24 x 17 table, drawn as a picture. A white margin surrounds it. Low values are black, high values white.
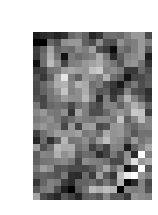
The halves do not mirror each other. There is no overall slope. An odd patch, rougher than its surroundings, sits in the bottom right. The bottom right is the roughest part.
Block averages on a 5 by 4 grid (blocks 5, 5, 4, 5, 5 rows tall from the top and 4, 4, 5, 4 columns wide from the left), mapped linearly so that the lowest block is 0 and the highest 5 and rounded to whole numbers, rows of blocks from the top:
1 2 2 3
2 5 2 1
3 2 3 4
2 4 2 3
2 0 3 3
